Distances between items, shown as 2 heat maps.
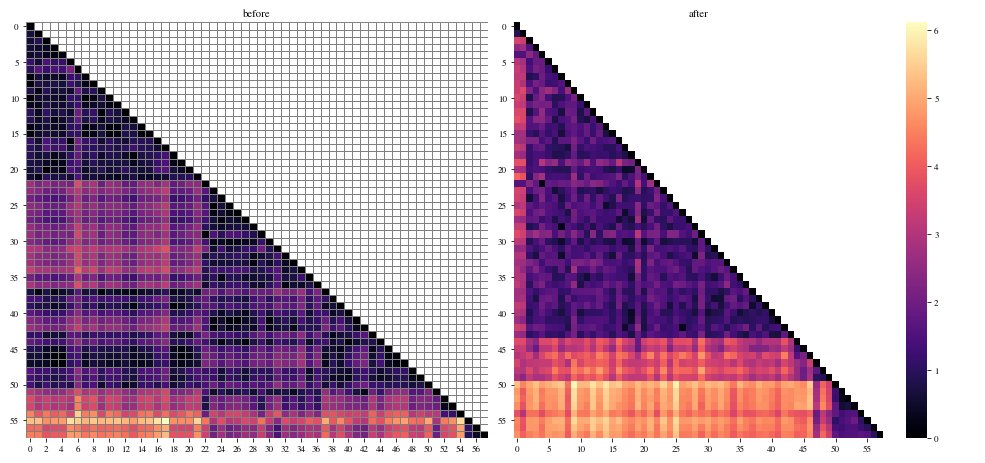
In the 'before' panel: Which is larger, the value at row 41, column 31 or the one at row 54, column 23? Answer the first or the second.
the second
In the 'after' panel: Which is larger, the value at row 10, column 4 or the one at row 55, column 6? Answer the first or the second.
the second
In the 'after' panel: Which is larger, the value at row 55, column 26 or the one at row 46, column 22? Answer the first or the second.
the first
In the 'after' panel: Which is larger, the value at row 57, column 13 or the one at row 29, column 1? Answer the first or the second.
the first
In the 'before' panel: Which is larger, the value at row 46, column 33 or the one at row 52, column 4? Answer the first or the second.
the second
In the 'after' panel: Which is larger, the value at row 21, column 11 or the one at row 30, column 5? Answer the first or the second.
the first
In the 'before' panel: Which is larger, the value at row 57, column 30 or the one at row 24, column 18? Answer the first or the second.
the first
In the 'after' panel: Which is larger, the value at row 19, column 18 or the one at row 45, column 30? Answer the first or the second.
the second
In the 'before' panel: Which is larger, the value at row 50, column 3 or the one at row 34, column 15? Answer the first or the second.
the second
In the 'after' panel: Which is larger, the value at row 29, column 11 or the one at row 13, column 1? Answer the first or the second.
the second
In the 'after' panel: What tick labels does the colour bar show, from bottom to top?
0, 1, 2, 3, 4, 5, 6
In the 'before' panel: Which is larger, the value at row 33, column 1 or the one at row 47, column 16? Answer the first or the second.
the first
